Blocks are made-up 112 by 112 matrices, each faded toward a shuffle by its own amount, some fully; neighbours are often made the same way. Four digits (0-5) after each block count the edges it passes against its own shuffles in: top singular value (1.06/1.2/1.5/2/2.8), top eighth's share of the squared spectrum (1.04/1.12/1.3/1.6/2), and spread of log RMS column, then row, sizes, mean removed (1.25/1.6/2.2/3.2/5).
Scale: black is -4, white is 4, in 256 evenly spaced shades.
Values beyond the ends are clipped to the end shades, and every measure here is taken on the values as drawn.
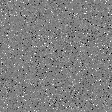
0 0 0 0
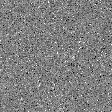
2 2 0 0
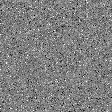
2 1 0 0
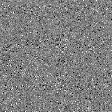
3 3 1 2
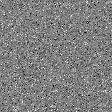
2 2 0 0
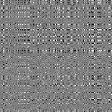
5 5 4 4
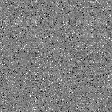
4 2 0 1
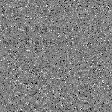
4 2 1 1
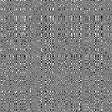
5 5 4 4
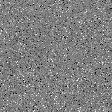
3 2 0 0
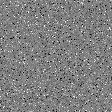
1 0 0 0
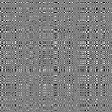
5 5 4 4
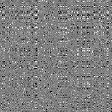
5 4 3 3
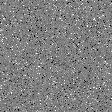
2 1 0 0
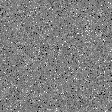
2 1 0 0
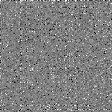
4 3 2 2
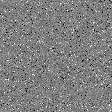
2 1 0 0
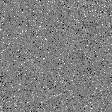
2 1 0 0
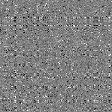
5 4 2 3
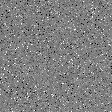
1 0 0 0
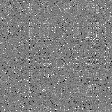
4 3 2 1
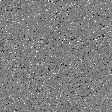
1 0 0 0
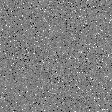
2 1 0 0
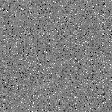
3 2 1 0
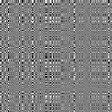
5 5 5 4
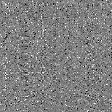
4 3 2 1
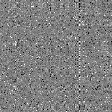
4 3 2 1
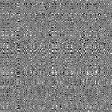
5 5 3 3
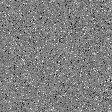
1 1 0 0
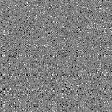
4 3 2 2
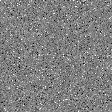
2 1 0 0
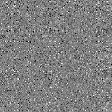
4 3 2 2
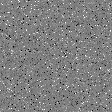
0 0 0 0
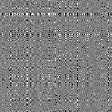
5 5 3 3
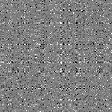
4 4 2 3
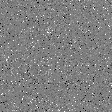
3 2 0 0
